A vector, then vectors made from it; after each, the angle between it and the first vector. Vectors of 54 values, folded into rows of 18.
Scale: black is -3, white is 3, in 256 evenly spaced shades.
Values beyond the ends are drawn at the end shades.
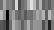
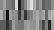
nearly parallel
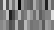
orthogonal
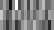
partly aligned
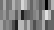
orthogonal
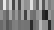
partly aligned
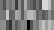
partly opposed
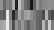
nearly opposite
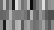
orthogonal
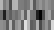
orthogonal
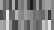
nearly opposite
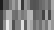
partly opposed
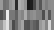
nearly opposite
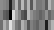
orthogonal
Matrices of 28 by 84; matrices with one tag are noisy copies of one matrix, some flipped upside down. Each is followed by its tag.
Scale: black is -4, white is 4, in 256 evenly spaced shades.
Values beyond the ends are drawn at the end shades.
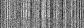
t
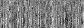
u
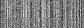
t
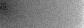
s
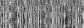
u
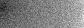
s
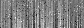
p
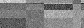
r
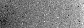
s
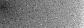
s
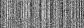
t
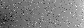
s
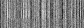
t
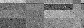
r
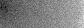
s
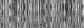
u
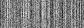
t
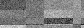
r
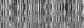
u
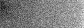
s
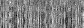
u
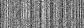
t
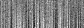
p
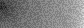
s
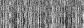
u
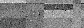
r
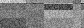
r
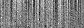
p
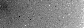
s
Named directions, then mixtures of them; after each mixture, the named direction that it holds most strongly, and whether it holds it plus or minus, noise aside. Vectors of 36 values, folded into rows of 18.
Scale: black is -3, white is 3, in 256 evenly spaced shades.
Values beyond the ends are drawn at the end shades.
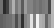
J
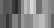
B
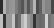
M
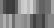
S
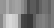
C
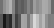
S, minus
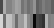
M, plus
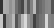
M, plus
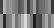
M, plus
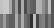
J, minus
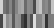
M, minus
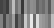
J, plus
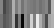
J, plus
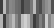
M, plus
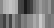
S, minus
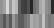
S, minus
